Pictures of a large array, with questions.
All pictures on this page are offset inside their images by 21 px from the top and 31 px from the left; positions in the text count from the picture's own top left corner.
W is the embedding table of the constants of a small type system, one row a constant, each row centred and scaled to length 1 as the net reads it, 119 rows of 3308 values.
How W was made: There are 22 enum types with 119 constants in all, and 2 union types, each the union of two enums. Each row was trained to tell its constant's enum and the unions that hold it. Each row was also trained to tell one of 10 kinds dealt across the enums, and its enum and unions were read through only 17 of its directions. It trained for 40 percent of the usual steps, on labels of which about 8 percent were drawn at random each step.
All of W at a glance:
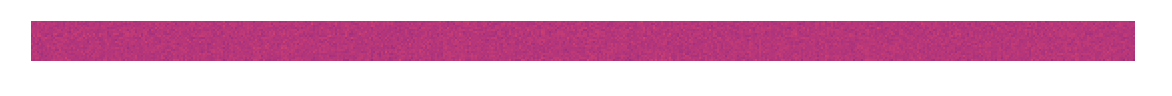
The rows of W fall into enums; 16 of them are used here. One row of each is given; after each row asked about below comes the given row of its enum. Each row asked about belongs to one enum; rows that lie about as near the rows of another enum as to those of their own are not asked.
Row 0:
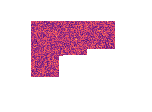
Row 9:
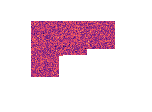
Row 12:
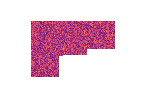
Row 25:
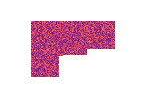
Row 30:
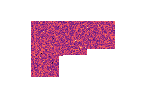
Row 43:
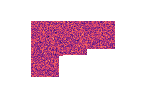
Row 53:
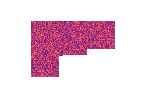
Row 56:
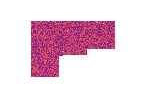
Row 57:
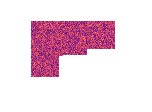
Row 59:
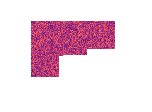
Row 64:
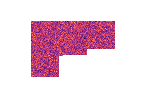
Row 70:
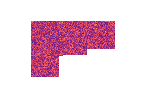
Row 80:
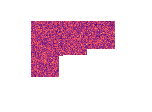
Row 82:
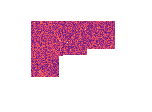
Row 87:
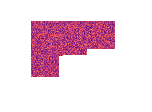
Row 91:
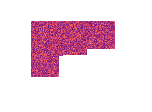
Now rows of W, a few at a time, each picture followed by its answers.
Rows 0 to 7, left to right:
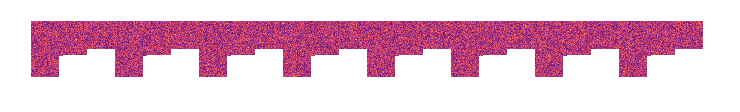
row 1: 56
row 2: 30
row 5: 25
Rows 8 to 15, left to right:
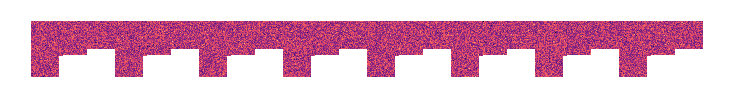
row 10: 0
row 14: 82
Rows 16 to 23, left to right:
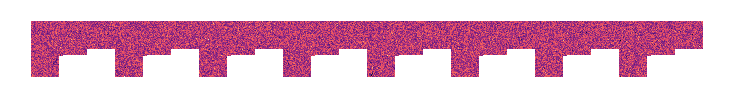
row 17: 0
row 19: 87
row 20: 59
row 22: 53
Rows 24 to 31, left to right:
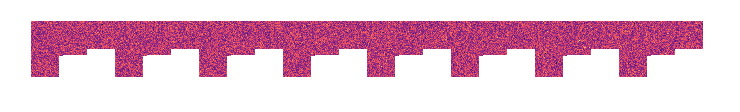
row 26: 25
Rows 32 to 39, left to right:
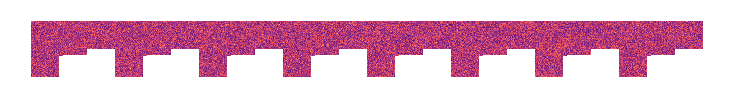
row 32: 0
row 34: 59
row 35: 64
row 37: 57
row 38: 82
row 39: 53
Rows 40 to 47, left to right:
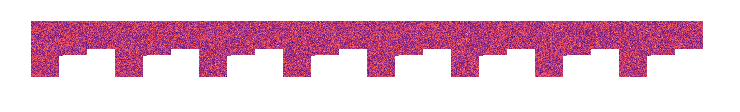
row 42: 57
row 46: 82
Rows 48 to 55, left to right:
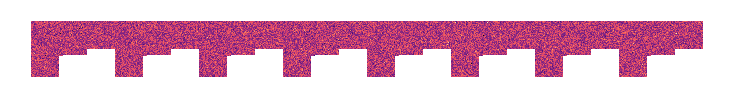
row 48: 91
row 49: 25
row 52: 12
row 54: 0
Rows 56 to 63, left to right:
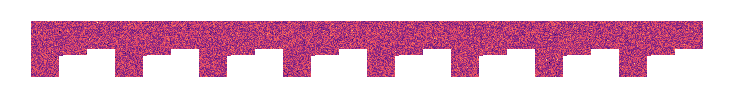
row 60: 59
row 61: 70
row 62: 64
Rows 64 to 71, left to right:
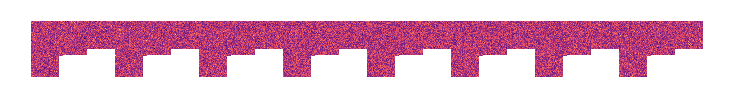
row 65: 70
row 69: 59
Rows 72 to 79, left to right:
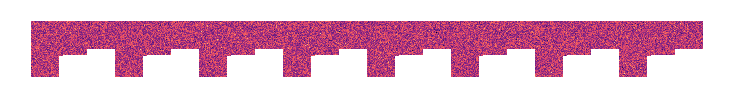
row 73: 53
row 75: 91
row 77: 64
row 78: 70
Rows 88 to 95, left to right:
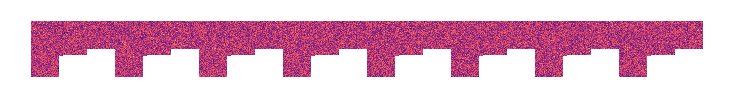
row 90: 70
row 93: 12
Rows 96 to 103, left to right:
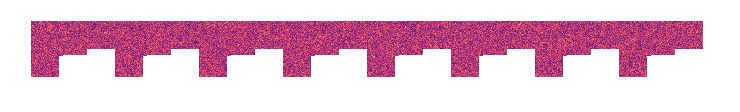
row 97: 70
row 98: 91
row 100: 57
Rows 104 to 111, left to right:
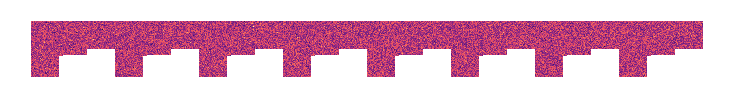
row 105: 25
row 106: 53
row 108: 82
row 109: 80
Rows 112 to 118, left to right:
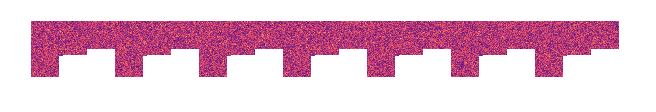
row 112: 56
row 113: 30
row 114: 59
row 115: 56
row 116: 12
